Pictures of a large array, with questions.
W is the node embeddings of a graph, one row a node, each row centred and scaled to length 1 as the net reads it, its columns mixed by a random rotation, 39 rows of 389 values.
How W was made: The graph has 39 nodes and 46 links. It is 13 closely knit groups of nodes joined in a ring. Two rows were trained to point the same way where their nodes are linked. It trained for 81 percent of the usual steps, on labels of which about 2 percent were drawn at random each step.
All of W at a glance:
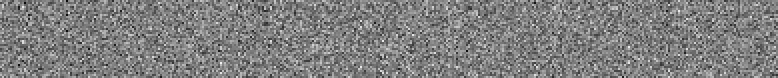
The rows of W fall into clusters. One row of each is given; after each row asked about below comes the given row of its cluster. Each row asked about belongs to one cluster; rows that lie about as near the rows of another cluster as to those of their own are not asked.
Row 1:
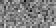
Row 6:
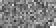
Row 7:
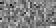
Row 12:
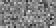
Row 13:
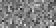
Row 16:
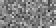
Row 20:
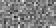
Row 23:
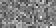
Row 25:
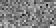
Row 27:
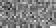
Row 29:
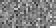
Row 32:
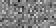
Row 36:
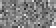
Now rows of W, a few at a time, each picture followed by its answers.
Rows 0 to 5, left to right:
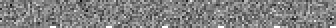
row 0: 7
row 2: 16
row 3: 20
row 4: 20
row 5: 12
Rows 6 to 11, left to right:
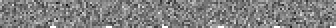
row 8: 29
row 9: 27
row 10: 13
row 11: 12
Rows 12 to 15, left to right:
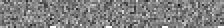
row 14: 32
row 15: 7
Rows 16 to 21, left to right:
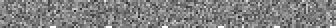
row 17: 36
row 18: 6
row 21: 29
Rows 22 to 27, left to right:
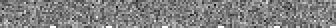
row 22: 25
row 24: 1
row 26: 23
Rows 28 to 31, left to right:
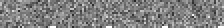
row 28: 36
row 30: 23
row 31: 1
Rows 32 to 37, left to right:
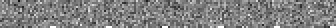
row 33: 13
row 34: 32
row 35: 27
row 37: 6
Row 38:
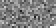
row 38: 16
